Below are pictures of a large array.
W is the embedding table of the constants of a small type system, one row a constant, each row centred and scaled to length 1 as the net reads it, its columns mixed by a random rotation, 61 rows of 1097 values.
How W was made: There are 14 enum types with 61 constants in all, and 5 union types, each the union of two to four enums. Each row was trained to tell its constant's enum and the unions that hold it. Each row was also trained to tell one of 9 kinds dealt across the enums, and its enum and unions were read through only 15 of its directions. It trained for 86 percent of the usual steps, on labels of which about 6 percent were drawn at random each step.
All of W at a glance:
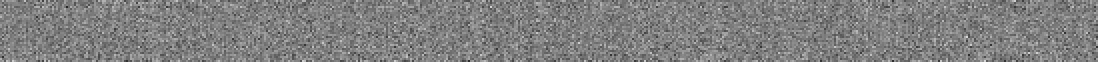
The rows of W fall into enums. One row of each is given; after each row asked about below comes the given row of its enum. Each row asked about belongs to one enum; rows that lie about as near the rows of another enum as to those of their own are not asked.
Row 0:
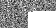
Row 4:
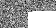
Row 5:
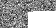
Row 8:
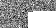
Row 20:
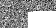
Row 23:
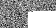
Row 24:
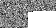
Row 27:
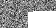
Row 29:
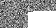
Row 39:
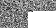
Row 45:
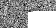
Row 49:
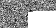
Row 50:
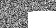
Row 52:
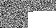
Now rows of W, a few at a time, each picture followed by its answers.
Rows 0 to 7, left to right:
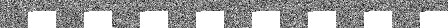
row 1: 29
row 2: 5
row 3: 39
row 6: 49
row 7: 49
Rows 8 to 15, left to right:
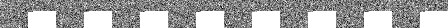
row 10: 39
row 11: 8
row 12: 23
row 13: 27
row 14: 24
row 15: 0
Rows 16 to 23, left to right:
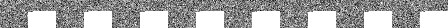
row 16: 8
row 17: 4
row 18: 52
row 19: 4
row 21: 0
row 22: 8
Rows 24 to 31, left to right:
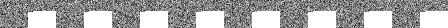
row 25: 50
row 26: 8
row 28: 50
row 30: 27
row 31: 29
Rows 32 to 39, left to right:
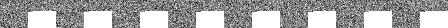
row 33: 5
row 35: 24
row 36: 24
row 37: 24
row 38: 0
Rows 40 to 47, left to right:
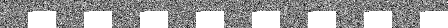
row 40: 0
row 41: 23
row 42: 24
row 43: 52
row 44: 49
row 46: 27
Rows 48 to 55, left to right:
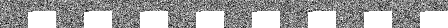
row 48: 4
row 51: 0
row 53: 52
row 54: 39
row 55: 8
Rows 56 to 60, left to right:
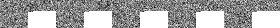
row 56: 49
